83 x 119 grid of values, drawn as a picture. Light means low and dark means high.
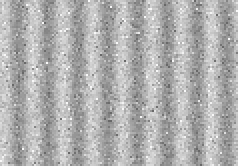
Upright stripes repeat 8 times across the table. There is no overall slope. The values follow a bell shape. No seam splits the table. Overall the values sit about 30% of the way up the scale.
